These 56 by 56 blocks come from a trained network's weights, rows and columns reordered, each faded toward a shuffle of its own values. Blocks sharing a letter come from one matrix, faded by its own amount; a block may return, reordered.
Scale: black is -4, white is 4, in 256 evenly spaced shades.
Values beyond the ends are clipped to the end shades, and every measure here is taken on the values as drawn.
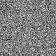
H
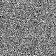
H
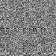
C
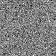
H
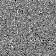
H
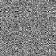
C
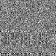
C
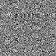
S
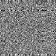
C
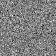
H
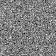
H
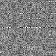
C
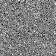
H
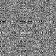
C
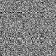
S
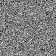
H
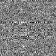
C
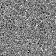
H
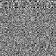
C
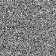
H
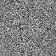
H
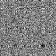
C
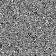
H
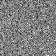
H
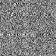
S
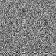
S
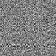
S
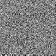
S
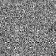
S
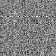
C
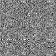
S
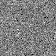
H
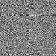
S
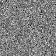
H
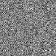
S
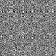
C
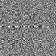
C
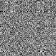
S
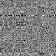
C
